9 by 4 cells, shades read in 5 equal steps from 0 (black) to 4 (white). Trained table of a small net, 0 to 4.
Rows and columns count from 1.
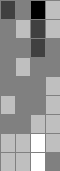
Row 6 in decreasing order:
3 3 2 2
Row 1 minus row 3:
-1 0 -1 1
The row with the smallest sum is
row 1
